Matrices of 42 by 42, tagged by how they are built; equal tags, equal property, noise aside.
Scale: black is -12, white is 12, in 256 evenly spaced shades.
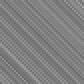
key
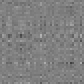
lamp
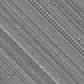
key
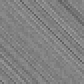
key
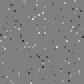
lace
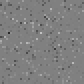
lace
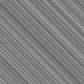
key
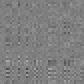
lamp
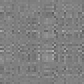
lamp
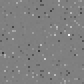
lace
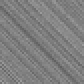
key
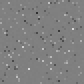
lace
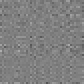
lamp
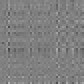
lamp
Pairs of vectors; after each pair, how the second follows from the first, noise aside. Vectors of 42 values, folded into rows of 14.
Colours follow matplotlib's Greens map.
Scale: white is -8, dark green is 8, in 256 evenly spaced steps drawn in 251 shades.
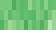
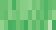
sign-scrambled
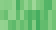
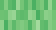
sign-scrambled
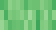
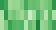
scaled up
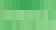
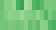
sign-scrambled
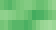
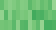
sign-scrambled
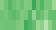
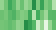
scaled up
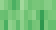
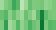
scaled up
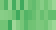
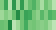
scaled up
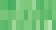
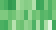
scaled up
